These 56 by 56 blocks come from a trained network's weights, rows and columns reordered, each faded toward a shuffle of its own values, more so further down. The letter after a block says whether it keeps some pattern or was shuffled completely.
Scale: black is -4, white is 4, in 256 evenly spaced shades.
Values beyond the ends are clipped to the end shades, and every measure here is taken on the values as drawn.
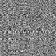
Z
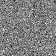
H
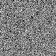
H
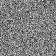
H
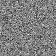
H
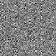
Z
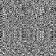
Z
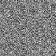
Z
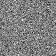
H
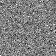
H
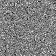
H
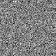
Z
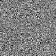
Z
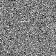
H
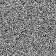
H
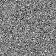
H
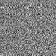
Z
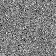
H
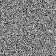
H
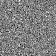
H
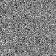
Z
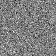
H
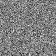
H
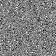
H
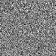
Z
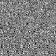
Z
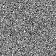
H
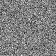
H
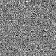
Z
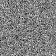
H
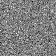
H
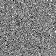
H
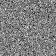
H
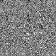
Z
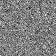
H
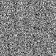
Z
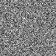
Z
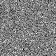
H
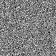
H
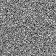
H
